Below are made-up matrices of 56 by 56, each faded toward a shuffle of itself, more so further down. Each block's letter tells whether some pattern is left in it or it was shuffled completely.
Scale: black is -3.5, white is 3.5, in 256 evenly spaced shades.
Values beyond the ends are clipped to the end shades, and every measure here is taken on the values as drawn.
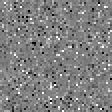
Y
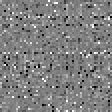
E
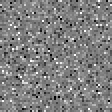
Y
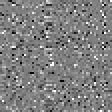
E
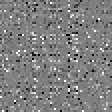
E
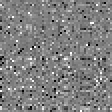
E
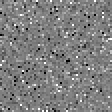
Y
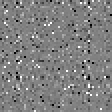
E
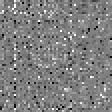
E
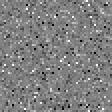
Y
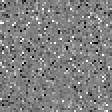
Y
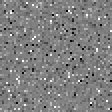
Y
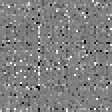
E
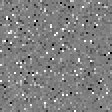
Y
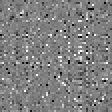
E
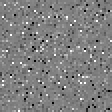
Y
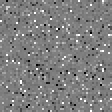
Y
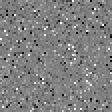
Y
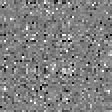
E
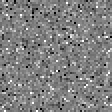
Y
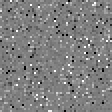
Y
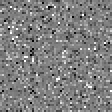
Y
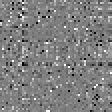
E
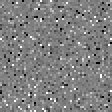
Y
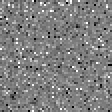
Y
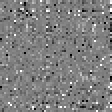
E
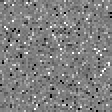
Y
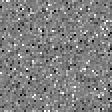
Y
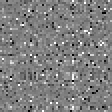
E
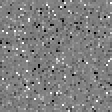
Y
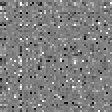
E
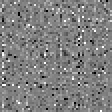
E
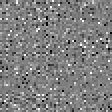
E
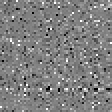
E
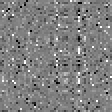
E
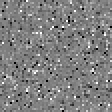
Y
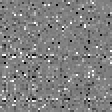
E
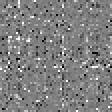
E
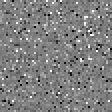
Y
